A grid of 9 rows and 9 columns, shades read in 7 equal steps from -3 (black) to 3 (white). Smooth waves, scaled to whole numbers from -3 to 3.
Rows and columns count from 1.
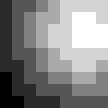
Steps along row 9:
same up same same up same same same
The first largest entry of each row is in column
6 7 7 7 6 7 7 7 6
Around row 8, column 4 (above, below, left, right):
-1 -2 -2 -1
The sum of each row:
5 9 11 11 5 2 -5 -10 -16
